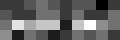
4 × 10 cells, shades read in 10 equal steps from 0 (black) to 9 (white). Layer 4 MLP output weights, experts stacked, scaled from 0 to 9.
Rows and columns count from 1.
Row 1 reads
2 2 3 4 3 2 3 3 0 2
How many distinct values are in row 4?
5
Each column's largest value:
5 8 6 7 7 2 7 9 5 4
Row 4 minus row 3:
1 -7 -2 -4 -6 1 -3 -6 -1 -2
